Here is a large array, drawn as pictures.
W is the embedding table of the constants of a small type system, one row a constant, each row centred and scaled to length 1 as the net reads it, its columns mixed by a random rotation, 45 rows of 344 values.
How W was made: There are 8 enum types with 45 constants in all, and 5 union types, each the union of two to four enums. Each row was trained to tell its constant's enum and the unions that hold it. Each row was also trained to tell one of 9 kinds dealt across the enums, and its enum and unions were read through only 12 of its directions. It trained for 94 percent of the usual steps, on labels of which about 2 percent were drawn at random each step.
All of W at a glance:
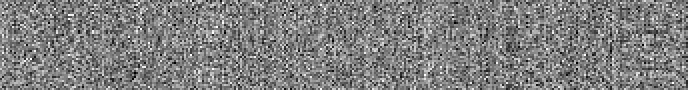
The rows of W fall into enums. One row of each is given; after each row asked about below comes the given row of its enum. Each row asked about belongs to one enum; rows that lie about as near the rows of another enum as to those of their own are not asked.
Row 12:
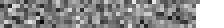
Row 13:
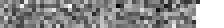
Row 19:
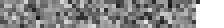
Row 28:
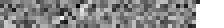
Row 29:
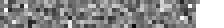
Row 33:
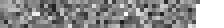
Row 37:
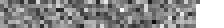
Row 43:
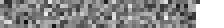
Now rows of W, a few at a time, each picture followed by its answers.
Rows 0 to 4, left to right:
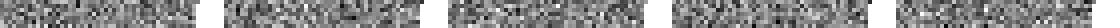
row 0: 33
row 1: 28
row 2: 43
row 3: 12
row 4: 33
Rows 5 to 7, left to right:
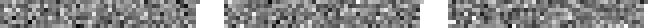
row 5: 29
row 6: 33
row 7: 13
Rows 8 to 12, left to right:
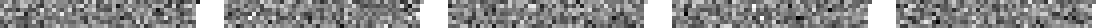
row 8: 12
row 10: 28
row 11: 28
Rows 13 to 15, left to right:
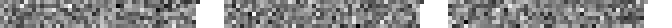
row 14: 29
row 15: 43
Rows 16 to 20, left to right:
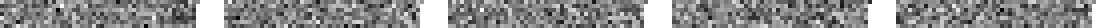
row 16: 43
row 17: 29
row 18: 29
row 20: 33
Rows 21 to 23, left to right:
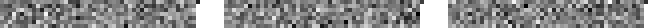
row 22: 43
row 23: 33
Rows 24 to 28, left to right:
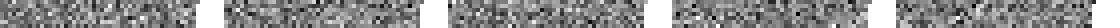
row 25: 13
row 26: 29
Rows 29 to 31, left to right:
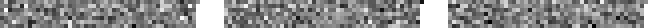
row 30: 13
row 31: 12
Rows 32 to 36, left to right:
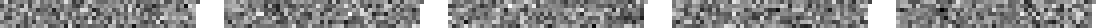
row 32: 29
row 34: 43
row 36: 28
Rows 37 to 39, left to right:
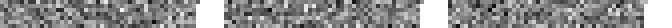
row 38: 28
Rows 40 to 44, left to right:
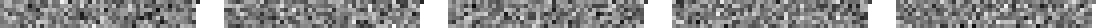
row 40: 19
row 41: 12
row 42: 33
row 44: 28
